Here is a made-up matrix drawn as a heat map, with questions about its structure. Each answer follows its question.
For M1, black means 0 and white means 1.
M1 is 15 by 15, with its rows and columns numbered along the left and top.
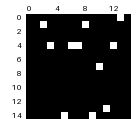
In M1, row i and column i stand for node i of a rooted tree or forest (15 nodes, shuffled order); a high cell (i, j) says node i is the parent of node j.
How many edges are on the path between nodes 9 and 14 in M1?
1
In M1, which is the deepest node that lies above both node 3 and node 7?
4
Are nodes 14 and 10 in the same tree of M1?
no
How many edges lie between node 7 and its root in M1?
1
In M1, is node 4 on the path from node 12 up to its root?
yes
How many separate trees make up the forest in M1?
4
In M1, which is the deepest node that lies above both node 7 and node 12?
4
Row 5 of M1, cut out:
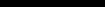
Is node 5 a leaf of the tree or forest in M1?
yes
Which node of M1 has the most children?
4
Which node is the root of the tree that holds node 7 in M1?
4
